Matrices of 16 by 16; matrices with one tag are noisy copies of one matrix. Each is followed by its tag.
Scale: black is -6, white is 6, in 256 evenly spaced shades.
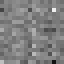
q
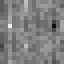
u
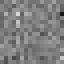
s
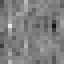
u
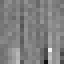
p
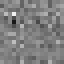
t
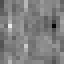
u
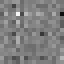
s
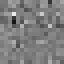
t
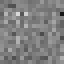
s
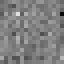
s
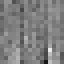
p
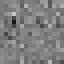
t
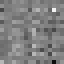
q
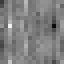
u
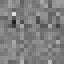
t
